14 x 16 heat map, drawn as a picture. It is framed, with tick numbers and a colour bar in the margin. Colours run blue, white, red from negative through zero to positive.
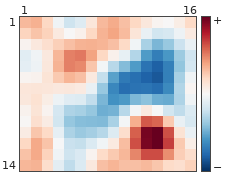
The ninth with the highest average is the bottom right. No row or column stands out. There are no regular stripes. The middle left is the smoothest part. The values follow a bell shape.
